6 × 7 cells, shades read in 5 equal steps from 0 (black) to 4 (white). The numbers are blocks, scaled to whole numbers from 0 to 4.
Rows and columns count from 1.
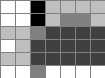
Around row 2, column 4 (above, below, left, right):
3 1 0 2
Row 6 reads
4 4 2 4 4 4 4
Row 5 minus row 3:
0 0 -1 0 0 0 0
